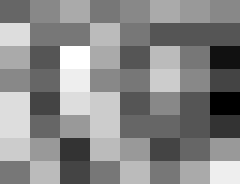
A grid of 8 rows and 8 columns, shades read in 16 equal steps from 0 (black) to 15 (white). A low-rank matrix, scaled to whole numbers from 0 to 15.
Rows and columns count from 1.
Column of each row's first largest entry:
3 1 3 3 1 1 1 8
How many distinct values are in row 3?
6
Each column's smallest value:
6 4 3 7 5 4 5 0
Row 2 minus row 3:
3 2 -8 1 2 -6 -2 4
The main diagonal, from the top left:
6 7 15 8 5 6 6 14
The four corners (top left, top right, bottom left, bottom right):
6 8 7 14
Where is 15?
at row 3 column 3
